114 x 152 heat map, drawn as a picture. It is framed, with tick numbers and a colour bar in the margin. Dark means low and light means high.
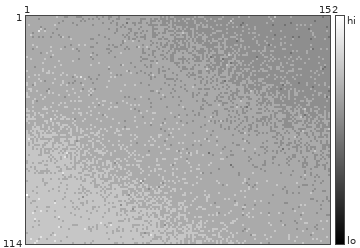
The field climbs toward the bottom left. The top right is the ninth with the lowest average. Neither half mirrors the other. The texture is fine-grained noise. No regular stripes run through it. No row or column stands out.
